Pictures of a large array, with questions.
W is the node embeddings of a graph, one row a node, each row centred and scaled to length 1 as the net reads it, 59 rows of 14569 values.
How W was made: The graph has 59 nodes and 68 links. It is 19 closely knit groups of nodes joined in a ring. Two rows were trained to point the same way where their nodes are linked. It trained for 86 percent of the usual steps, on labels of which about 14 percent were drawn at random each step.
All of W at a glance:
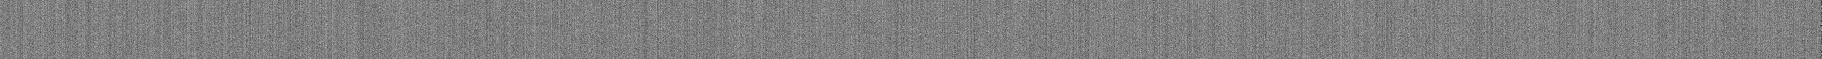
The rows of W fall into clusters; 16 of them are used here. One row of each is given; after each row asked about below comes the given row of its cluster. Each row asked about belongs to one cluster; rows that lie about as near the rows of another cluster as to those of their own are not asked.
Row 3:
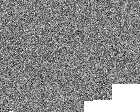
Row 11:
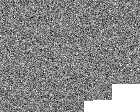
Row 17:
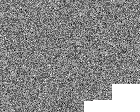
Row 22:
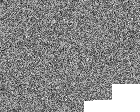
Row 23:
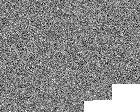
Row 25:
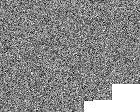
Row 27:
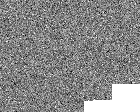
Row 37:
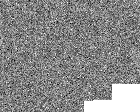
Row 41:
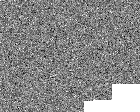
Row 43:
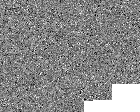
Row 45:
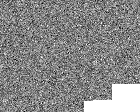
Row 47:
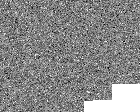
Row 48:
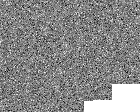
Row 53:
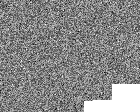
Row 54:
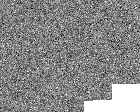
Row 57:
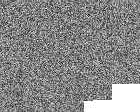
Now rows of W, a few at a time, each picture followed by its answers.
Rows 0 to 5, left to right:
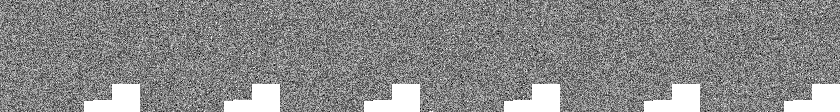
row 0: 17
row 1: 43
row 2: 17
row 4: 54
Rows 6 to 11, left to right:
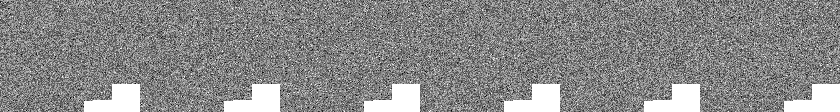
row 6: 53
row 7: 54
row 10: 53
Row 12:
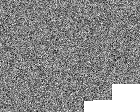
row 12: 25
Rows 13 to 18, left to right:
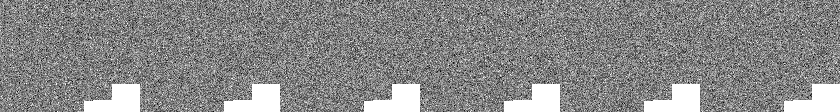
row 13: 37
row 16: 45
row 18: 17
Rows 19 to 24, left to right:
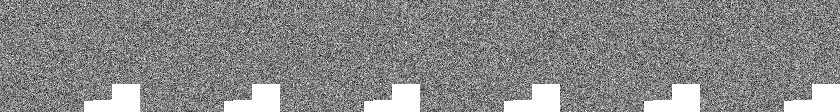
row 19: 27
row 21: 3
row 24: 45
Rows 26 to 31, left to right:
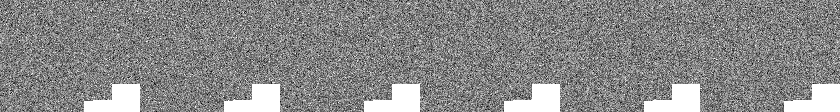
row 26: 47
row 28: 11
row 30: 57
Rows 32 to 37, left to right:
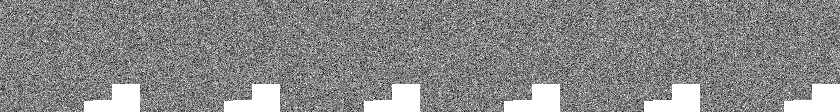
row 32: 22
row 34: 23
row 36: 11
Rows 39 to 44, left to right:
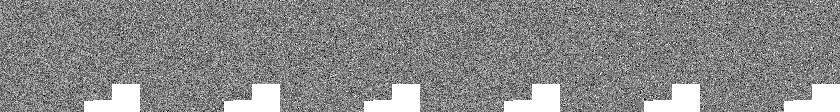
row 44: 37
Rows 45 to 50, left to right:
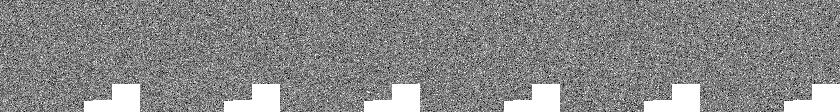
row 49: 57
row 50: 48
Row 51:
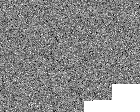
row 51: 41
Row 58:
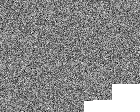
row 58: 47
